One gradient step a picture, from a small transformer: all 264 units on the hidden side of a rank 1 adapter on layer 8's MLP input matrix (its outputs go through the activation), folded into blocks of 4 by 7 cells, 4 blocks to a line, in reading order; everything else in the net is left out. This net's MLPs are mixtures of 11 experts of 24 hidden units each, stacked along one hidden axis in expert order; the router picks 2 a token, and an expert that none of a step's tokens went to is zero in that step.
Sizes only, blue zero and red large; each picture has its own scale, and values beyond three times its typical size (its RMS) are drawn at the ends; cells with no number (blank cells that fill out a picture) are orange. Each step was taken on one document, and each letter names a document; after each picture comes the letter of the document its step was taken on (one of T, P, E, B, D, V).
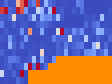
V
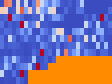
V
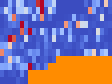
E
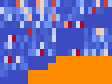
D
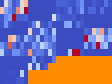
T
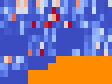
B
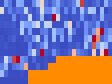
B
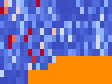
T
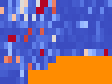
E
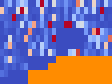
B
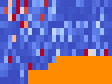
E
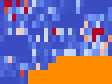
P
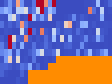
E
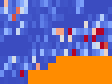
P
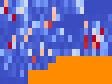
T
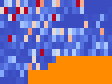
V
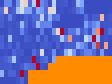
V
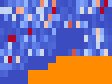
D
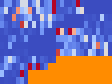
V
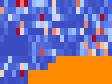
P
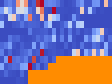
D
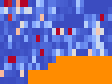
V
